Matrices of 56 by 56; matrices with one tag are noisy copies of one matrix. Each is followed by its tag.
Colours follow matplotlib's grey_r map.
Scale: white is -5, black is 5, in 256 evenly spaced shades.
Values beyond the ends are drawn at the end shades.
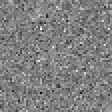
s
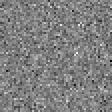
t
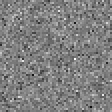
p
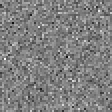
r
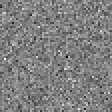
r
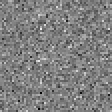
s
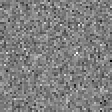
t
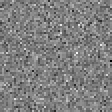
t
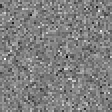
r
